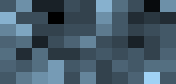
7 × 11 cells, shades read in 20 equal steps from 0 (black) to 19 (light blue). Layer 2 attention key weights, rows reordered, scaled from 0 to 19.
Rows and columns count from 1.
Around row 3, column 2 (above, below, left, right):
7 10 12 6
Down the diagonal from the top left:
8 7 6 7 5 9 6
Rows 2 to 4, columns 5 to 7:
6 6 13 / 7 7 11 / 9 12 7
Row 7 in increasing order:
6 7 7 8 8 9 11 12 13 14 19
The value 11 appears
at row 3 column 7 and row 7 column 2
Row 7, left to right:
8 11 13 14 7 12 6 7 9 19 8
